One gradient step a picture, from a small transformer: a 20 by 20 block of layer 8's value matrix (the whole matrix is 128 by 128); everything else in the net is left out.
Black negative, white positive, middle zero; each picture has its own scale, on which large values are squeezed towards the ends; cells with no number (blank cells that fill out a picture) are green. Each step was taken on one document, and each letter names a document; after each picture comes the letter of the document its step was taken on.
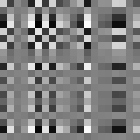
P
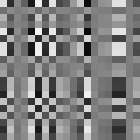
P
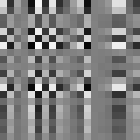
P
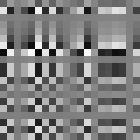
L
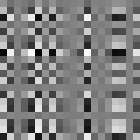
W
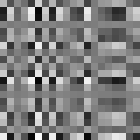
L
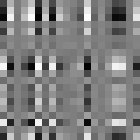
W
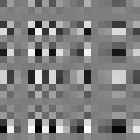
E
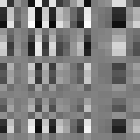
P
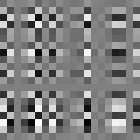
W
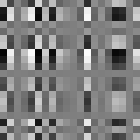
W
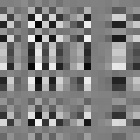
E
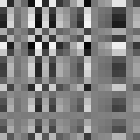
P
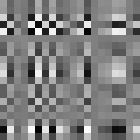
E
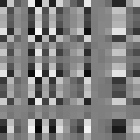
E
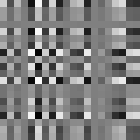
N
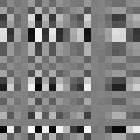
E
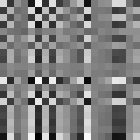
P
